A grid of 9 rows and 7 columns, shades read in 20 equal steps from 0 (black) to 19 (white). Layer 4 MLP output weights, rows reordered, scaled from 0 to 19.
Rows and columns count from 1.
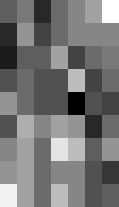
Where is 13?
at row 6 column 2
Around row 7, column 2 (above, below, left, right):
13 12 10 8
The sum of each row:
68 57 50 53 42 63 79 61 75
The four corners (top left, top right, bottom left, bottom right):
7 19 18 7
